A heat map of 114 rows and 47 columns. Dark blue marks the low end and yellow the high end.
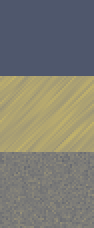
The table splits into 3 rows of 1 panel. Panel 1,1: low, flat. Panel 2,1: high, slanting up to the right, faint in contrast. Panel 3,1: middling, fine-grained, faint in contrast.
